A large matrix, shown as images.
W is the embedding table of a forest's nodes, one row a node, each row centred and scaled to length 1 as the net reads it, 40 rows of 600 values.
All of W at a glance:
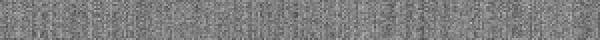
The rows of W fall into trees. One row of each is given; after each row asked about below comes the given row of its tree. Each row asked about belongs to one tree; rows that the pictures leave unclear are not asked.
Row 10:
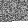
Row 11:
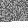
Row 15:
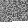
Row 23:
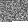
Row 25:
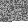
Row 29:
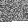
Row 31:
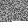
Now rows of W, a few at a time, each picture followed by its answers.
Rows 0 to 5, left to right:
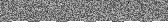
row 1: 29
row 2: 11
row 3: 23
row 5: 31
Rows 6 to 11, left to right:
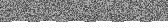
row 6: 11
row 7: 10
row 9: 29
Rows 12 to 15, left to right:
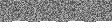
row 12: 31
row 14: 31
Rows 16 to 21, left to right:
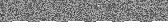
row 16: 31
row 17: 31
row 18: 23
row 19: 25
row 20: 31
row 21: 10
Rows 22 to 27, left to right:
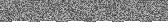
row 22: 15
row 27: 23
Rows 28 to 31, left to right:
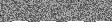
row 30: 25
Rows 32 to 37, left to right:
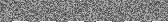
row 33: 15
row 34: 15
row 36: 15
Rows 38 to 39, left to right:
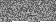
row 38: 23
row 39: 23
